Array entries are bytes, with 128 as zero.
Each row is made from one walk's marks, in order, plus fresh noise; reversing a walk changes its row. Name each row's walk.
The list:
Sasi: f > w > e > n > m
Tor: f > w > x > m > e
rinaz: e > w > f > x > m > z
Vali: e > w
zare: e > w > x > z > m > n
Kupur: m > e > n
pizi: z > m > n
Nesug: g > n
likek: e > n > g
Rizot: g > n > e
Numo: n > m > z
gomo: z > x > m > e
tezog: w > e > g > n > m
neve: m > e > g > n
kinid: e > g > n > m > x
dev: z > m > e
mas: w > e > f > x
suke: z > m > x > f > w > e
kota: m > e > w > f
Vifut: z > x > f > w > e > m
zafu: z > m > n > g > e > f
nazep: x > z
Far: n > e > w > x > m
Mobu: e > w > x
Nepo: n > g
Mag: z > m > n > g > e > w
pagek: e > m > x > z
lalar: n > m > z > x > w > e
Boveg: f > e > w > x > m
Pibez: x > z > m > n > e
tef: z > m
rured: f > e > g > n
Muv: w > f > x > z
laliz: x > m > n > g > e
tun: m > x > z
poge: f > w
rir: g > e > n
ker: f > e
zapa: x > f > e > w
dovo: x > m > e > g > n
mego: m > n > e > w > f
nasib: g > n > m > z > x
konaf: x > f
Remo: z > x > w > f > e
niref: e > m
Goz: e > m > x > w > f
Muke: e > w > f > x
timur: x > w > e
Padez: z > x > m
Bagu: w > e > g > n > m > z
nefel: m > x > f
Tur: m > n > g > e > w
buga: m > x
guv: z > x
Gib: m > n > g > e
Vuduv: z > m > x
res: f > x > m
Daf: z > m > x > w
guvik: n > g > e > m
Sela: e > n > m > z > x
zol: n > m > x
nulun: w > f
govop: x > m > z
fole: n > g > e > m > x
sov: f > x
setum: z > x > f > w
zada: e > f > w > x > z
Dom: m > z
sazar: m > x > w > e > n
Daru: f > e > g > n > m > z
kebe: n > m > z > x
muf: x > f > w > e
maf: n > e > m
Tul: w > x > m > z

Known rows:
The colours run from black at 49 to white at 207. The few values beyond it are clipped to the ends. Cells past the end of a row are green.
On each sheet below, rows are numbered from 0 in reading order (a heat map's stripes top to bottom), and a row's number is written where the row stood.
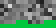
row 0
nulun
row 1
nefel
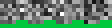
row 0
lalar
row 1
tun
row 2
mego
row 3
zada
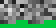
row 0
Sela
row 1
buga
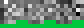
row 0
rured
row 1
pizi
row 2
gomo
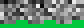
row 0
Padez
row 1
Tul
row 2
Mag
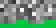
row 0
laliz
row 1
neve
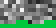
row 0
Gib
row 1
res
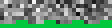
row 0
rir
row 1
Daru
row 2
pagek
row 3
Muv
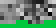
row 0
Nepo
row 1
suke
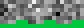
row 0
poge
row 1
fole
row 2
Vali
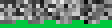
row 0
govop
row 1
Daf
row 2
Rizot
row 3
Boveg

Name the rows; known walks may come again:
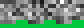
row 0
Dom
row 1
Vuduv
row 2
kinid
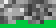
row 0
fole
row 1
timur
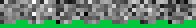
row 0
niref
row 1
Tur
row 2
Boveg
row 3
Vali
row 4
dev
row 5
Sela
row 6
zada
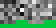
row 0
gomo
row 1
rir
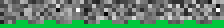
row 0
Mobu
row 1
tef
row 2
dovo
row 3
Tor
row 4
nazep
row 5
konaf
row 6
govop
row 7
Pibez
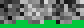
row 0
Remo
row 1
nasib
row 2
rinaz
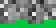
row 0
Kupur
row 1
kota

